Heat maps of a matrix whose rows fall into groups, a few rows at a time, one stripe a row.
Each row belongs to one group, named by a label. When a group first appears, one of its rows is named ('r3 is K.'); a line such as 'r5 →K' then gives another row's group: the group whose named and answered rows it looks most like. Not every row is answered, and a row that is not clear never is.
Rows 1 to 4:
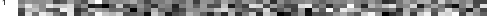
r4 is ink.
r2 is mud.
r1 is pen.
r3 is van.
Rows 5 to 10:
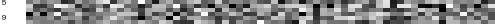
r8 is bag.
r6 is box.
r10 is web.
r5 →pen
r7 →web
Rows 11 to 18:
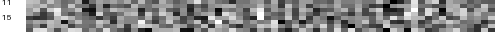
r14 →web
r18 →van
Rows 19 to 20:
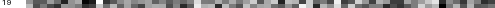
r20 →web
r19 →pen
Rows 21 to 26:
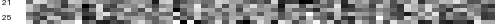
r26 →mud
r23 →web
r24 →pen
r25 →pen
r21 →van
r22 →pen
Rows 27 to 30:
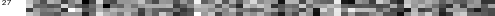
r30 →web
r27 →pen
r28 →web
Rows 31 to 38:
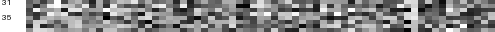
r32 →box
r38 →ink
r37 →bag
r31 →bag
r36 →van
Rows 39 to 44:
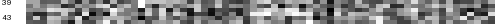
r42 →box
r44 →pen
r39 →box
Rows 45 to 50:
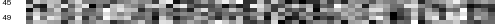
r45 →van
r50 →van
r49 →ink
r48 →ink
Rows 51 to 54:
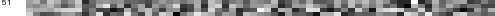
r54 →web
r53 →mud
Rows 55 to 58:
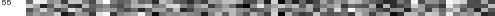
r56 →box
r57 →van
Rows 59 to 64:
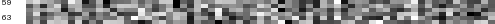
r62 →box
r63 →box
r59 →van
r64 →ink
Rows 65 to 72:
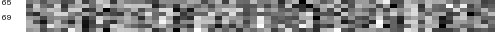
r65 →pen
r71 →ink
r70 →web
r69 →web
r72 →bag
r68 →mud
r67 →van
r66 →bag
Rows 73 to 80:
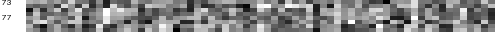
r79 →web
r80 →web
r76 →bag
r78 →van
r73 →van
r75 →bag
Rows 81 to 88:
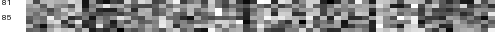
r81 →mud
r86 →van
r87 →web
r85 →box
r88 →mud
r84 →mud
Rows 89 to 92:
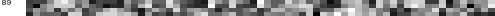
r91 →ink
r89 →mud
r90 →mud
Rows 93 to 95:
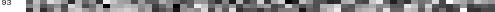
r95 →bag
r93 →ink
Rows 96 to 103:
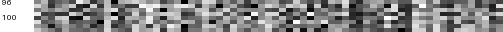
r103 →web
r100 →pen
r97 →box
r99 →web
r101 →pen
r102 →web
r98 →pen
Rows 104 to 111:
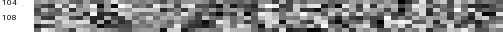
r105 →box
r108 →pen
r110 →mud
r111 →van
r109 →mud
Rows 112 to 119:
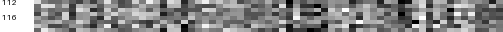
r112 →web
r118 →web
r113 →van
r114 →bag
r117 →ink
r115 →bag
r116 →bag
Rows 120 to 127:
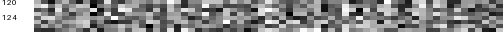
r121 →ink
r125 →mud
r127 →box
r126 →ink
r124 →van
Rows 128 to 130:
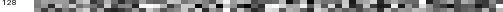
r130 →mud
